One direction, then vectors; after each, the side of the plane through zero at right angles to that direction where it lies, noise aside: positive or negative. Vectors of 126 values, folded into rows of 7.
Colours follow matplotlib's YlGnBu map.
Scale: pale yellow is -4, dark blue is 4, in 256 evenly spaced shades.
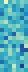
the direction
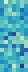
positive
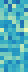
negative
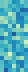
positive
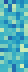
negative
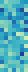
positive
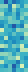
negative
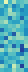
positive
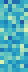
negative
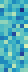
positive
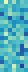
positive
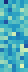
negative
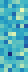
negative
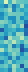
positive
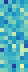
negative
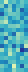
positive
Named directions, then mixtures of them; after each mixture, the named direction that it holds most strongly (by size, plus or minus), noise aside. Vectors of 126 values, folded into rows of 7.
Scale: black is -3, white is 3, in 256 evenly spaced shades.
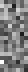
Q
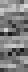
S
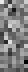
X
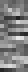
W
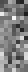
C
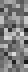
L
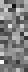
Q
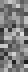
L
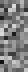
Q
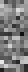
Q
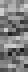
S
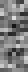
S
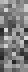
L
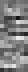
W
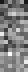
X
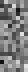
Q
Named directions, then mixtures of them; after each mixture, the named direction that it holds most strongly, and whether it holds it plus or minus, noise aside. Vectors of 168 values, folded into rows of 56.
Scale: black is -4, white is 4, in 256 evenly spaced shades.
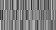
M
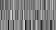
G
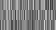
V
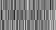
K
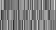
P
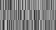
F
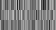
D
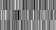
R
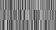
F, plus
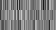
D, plus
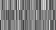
D, minus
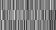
K, minus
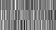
K, minus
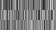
V, minus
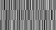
M, minus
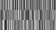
F, minus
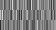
M, minus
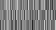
V, plus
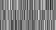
V, plus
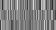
V, plus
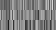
G, plus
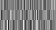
P, plus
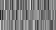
M, plus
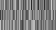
M, plus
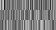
P, plus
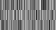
D, plus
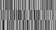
F, plus
